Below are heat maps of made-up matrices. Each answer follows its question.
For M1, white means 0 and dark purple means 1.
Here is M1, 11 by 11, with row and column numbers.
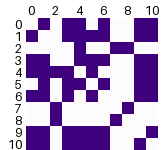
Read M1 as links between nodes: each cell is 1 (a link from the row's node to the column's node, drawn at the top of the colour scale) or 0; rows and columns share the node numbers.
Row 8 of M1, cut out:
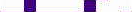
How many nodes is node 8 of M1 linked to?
2
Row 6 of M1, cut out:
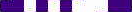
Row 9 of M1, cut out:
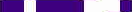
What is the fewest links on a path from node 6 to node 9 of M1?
1
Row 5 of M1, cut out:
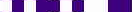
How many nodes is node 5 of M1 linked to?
6
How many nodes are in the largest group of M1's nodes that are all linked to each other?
6
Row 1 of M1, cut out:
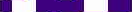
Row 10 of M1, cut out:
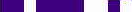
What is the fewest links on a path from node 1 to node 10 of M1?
1
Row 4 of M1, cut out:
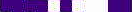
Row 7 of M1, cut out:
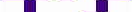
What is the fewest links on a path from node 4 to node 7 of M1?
2
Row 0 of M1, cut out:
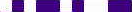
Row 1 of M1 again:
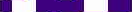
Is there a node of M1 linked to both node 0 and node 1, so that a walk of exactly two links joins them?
yes
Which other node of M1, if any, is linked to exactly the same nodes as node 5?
node 0
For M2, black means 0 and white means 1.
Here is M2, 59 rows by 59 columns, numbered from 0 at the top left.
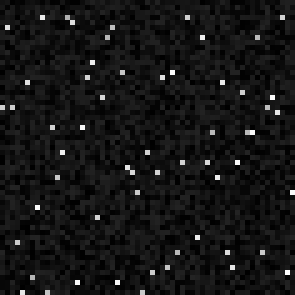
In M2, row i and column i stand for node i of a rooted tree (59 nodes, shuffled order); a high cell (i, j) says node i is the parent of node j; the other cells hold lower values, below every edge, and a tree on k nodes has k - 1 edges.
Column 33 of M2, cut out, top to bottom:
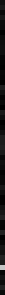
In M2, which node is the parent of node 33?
53
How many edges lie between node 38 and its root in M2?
0
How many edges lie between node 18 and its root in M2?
13
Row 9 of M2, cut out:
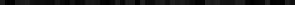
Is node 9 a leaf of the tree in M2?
yes
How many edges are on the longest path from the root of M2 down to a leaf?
29
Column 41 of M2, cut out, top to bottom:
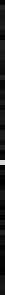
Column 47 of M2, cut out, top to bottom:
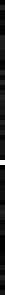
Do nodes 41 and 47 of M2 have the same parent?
yes
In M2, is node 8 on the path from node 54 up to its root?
no
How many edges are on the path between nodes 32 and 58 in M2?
17
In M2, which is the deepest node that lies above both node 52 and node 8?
50
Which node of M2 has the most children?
3
